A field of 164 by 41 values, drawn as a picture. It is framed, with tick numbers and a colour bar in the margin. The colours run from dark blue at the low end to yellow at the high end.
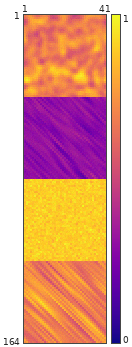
The table splits into 4 rows of 1 panel. Panel 1,1: high, blotchy. Panel 2,1: low, slanting down to the right, faint in contrast. Panel 3,1: very high, fine-grained, faint in contrast. Panel 4,1: high, slanting down to the right.
